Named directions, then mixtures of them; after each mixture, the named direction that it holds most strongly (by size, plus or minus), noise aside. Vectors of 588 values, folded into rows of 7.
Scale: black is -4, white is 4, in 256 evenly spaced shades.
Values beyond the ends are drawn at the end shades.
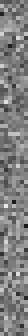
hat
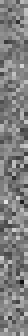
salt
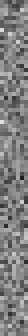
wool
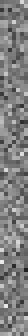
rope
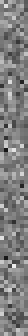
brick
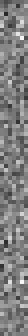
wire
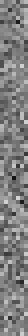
salt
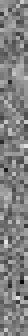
wire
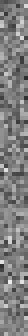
wire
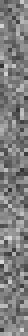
rope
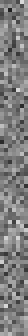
rope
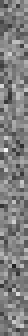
brick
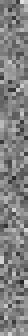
salt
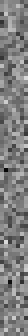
wire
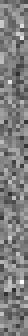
wire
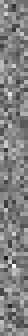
brick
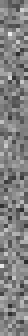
wool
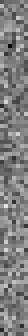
hat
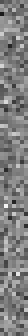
hat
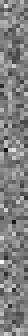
brick
